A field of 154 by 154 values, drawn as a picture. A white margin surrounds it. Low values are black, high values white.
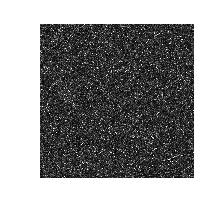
Mirror symmetry: none. Odd rows or columns: none. Grain: fine. Average level on the scale: 20%. Seam: none. Histogram: skewed, a long tail of high values.
